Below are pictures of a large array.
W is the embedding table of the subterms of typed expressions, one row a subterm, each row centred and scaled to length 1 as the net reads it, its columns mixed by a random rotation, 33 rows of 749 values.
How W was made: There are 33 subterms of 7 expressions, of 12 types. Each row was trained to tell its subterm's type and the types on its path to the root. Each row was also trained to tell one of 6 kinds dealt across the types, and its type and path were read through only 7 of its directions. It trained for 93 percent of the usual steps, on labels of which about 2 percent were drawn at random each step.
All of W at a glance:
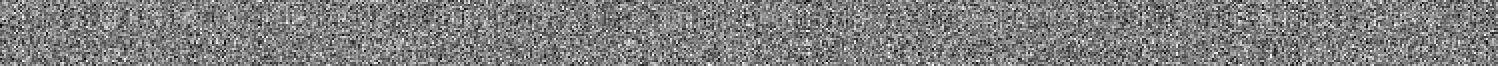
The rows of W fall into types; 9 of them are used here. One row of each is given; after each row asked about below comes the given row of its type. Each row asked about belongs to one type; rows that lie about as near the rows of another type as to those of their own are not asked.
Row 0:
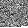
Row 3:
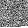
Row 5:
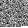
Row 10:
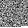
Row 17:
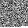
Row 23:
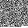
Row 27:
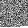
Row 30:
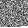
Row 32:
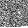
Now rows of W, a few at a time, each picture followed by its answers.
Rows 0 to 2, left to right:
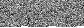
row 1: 30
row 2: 17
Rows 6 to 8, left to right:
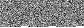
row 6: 23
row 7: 5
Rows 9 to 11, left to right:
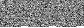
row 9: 30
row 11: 27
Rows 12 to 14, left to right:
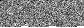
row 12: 27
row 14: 3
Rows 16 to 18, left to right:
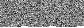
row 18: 30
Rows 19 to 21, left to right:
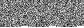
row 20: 32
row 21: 32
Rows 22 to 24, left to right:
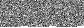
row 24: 27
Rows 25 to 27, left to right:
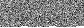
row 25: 0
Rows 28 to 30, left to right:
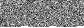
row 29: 3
